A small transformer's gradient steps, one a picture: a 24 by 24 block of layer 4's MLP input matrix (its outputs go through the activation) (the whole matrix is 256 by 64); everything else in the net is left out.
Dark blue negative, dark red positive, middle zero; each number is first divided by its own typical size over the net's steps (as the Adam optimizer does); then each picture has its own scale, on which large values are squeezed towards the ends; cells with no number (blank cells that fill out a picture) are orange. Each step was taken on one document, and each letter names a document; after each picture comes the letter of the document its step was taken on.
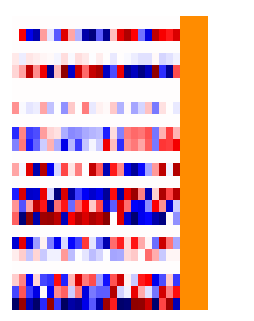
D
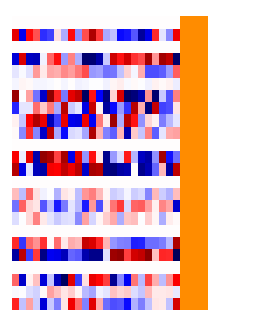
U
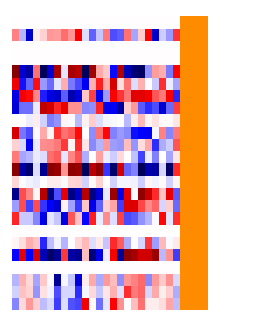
U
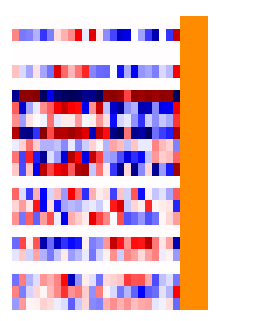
U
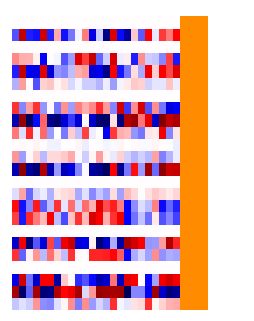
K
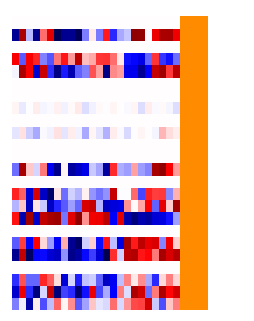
D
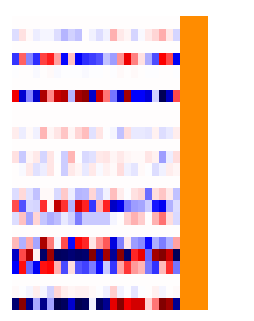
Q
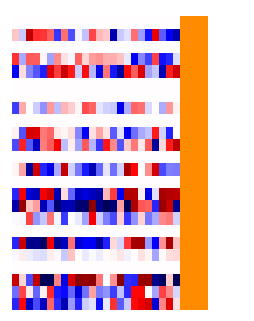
D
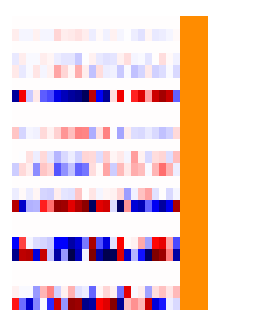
Q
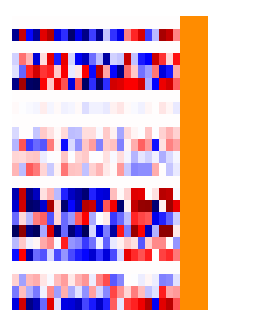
D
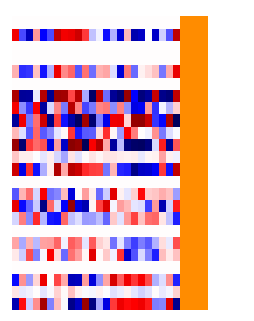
U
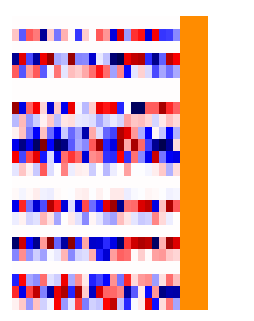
K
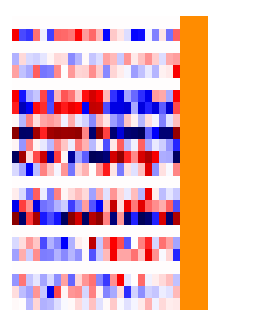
U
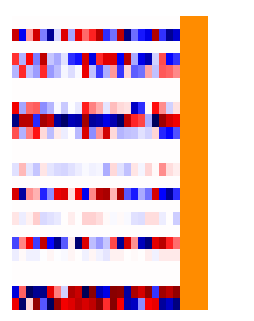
K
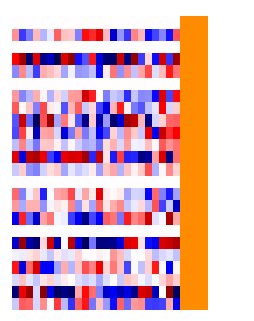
K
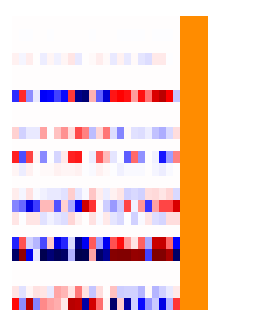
Q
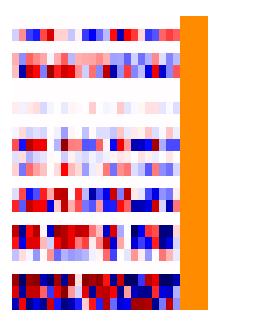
D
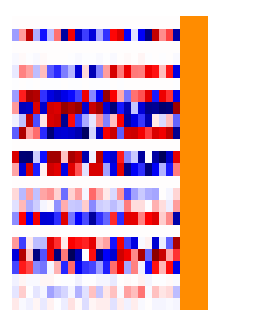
U
